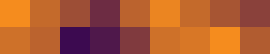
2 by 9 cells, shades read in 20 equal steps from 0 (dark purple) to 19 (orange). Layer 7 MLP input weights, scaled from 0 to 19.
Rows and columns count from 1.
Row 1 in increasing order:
5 8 10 11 13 14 14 18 19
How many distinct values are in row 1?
8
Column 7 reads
14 16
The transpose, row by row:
19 15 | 14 13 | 10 0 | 5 2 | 13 7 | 18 15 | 14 16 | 11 19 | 8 12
